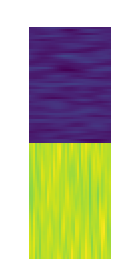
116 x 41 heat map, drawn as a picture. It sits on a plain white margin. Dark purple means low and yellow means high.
It is made of 2 by 1 panels. Panel 1,1: very low, streaked across, faint in contrast. Panel 2,1: very high, streaked downward, faint in contrast.
